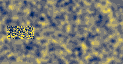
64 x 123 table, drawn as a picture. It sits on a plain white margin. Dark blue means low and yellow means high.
The texture is blotchy. An odd patch, rougher than its surroundings, sits in the middle left. Neither half mirrors the other. No regular stripes run through it. No overall slope runs across the table. Values change most from cell to cell in the middle left.
